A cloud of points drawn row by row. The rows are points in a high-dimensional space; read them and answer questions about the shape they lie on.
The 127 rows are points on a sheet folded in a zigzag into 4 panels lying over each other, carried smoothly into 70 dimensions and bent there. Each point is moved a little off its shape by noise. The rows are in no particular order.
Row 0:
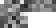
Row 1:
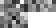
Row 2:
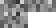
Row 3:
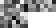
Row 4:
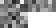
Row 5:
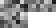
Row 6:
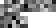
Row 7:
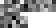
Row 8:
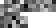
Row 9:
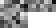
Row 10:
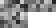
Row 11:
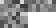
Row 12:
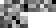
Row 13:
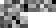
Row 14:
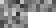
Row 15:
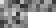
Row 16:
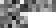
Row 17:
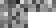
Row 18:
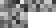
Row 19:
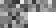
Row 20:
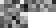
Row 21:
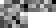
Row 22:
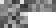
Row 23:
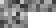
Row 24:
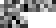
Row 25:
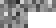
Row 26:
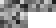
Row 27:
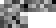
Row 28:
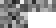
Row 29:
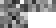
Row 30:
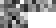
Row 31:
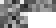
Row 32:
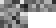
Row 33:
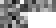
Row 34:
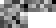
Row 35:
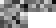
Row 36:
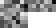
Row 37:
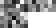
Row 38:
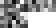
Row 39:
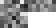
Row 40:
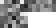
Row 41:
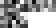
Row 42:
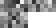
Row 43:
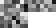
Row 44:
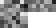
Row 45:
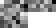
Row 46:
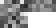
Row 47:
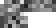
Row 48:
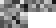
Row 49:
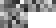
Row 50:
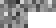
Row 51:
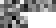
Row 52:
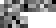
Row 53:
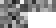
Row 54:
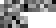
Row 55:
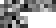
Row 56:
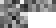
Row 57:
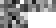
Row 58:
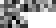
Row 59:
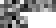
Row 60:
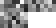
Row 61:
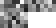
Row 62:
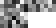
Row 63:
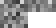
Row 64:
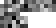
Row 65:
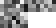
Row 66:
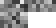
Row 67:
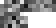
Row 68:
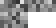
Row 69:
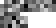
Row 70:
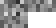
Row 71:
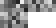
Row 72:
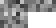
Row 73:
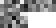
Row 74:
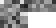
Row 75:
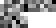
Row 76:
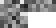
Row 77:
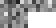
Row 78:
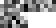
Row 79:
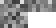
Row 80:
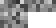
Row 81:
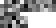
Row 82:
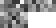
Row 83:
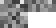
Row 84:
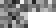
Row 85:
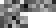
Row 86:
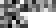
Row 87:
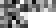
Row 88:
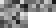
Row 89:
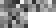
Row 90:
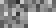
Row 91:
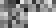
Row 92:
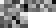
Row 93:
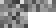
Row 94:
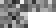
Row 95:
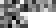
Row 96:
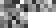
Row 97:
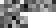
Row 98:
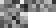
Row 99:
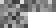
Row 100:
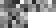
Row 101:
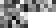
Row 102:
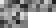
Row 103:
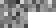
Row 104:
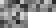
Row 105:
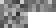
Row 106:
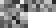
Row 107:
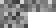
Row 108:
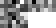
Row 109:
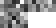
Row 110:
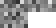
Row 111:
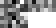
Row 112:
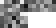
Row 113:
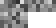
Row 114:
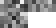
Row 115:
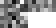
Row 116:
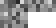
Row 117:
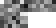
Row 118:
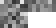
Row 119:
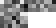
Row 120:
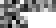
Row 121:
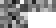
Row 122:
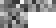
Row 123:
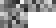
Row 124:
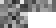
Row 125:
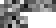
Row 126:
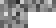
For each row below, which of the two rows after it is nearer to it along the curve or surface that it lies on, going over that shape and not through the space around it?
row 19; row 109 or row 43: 109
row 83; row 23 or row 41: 23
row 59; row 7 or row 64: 64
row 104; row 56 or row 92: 92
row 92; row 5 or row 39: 5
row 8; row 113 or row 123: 113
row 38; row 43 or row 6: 6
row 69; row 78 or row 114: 114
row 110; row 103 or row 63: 63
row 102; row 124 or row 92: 92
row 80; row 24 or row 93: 93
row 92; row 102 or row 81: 102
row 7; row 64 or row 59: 64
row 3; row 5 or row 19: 5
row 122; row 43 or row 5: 43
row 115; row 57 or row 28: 28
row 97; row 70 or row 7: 7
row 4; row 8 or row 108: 108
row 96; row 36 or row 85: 36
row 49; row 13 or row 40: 13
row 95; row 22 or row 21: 22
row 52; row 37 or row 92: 92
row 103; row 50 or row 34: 50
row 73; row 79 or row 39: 39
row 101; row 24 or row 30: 24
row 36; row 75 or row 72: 75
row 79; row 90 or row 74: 74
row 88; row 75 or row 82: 75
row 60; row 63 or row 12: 12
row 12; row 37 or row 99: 37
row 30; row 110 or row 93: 93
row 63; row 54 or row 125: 125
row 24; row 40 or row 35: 35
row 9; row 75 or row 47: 75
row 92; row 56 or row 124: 56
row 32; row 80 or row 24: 80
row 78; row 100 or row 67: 100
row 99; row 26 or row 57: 57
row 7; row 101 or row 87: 87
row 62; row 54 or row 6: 54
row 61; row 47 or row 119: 119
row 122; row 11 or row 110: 11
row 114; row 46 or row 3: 46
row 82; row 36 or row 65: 65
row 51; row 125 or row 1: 125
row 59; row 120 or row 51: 120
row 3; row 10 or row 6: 10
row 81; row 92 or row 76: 76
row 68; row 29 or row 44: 44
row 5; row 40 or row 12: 12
